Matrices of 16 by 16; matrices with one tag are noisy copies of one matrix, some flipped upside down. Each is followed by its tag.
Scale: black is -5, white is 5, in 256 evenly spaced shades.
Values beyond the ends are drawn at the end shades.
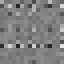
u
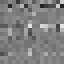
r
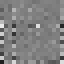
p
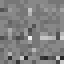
r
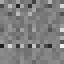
u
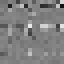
r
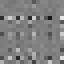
u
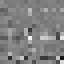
r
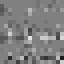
r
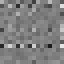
u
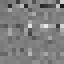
r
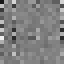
p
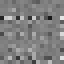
u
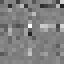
r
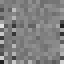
p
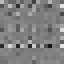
u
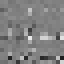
r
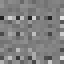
u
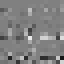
r
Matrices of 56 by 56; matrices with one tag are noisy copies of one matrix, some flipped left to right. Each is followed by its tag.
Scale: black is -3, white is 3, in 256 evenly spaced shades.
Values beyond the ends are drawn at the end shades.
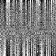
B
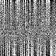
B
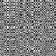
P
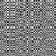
P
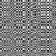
P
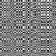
P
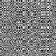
P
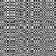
P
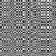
P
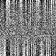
B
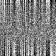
B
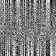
B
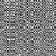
P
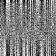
B
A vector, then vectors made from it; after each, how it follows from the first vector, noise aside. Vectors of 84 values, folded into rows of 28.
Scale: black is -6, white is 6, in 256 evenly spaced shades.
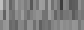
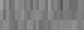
shrunk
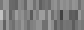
wrapped around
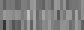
wrapped around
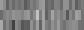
wrapped around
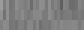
shrunk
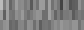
copied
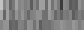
copied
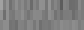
shrunk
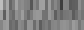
copied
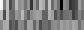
scaled up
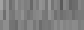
shrunk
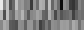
scaled up
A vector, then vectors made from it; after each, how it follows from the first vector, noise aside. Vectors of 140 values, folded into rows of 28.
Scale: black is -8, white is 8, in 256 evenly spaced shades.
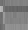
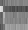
scaled up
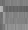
copied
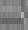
wrapped around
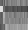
scaled up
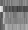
scaled up
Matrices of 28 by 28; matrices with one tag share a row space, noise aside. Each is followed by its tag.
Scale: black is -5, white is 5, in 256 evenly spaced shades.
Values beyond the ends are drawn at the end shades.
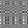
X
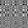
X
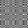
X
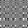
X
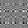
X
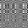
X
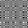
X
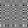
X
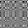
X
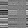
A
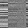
A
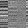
A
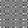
X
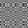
X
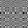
X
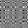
X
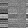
A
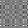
X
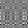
X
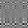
X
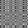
X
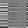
A
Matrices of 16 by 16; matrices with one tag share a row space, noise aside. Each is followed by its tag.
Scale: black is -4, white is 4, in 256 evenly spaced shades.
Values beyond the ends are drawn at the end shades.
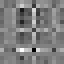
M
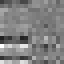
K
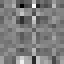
M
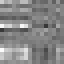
K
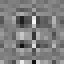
M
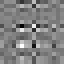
M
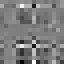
M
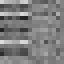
K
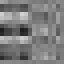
K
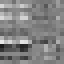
K
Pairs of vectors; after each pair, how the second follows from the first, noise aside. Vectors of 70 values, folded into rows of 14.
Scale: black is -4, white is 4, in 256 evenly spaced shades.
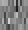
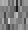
copied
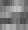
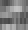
copied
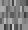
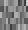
wrapped around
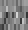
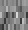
copied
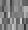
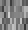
copied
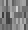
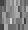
wrapped around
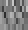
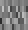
wrapped around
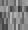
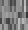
wrapped around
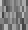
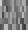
copied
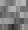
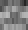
wrapped around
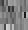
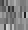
copied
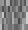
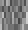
copied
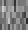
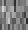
copied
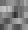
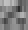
wrapped around
